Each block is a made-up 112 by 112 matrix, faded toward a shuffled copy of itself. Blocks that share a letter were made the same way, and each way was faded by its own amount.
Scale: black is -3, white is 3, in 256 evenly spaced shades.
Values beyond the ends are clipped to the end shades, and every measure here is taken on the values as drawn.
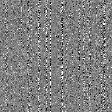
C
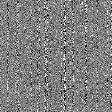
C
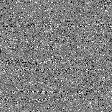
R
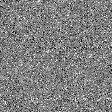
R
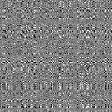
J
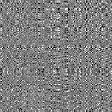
J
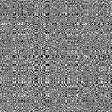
J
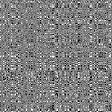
J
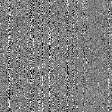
C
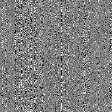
C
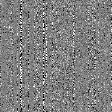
C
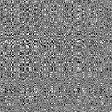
J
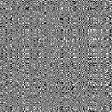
J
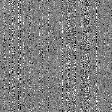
C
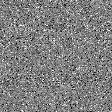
R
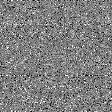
R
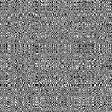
J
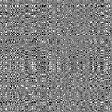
J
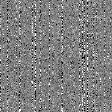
C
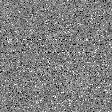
R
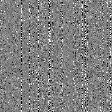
C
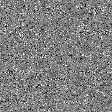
R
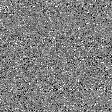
R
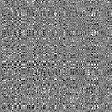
J
